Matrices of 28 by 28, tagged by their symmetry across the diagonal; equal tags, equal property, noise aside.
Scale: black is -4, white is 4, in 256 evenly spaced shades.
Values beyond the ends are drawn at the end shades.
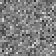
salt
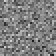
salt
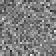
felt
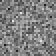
felt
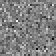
salt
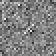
felt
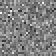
salt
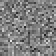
salt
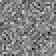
felt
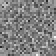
felt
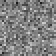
salt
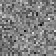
salt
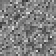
felt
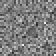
felt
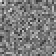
felt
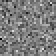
salt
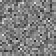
felt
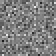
felt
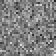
salt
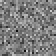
salt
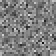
felt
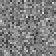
salt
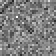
felt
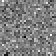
salt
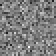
salt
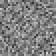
felt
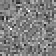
felt
